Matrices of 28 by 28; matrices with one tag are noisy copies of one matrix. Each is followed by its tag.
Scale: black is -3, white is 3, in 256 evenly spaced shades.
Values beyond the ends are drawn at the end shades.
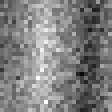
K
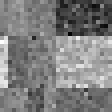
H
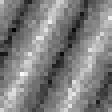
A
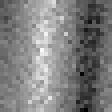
K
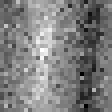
K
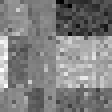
H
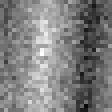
K
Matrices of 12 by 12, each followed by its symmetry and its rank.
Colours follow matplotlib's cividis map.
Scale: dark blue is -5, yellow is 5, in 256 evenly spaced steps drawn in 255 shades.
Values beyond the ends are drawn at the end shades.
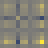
symmetric, rank one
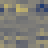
neither, rank two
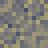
symmetric, full rank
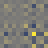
symmetric, rank two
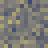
neither, full rank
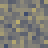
neither, full rank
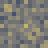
symmetric, full rank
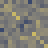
symmetric, full rank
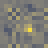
symmetric, rank two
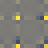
symmetric, rank one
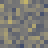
neither, full rank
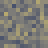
antisymmetric, full rank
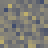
antisymmetric, full rank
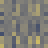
neither, rank two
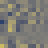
neither, rank two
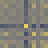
symmetric, rank two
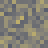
symmetric, full rank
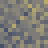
antisymmetric, full rank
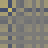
symmetric, rank one
